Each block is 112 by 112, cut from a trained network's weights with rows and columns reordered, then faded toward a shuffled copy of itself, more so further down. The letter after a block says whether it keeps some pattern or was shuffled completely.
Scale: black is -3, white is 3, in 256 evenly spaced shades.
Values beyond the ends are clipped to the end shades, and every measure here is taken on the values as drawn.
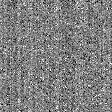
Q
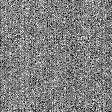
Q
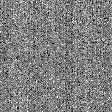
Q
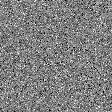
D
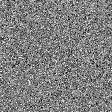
Q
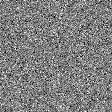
Q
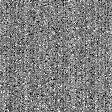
Q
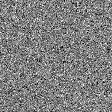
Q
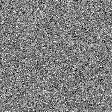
Q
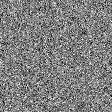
Q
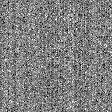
Q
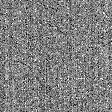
Q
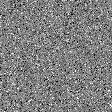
D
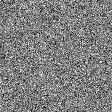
Q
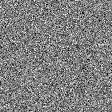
Q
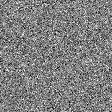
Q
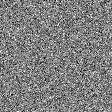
D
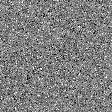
D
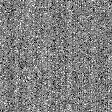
Q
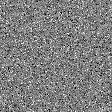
D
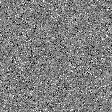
D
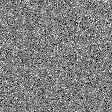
D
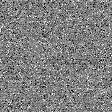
Q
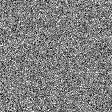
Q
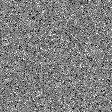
D
